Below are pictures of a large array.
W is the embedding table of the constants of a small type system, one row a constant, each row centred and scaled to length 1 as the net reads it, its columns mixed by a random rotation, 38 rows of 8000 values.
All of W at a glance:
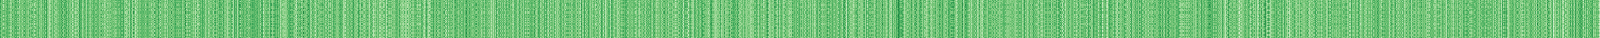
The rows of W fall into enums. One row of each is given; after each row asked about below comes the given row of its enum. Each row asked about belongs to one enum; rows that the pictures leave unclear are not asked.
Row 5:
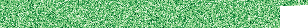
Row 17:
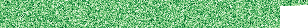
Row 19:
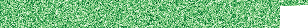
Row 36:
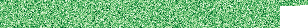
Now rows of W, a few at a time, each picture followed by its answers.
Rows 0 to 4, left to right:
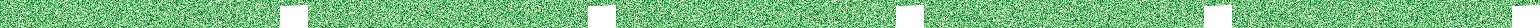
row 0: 19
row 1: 36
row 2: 19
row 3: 17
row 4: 5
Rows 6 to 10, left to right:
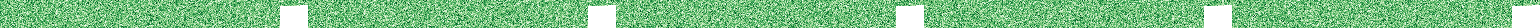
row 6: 19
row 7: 19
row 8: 36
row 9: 5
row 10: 17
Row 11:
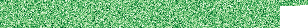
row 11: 36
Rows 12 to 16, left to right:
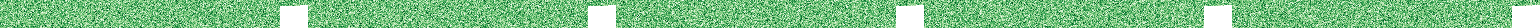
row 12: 36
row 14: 17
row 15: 19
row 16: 5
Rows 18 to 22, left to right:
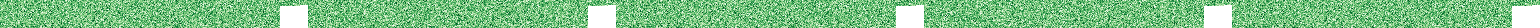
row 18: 36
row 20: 36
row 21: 17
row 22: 36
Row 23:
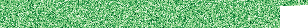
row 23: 5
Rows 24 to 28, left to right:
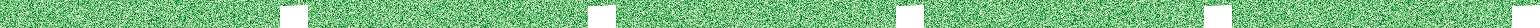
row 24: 5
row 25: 36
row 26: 17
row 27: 19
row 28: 19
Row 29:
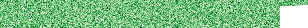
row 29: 36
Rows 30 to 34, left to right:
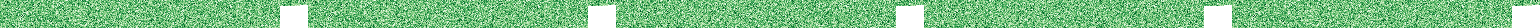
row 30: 17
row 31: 17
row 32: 36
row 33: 36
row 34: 17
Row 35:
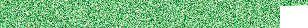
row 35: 17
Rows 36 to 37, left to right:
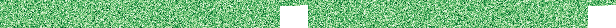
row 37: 19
